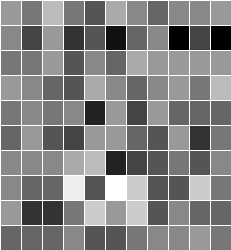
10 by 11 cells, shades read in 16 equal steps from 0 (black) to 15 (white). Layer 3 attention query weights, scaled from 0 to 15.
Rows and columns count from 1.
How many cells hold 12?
4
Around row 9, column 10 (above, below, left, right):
12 9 8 6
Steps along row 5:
up down up down up down up down same same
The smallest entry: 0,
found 2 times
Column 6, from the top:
10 1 6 8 9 9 2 15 9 5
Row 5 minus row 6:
1 -1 2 4 -7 0 -2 4 -3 3 -1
